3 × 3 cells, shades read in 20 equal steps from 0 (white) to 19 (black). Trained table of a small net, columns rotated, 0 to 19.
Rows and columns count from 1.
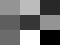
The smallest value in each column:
8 0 8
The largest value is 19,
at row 3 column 3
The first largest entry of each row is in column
3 2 3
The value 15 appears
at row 2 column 2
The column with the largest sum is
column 3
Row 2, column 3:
8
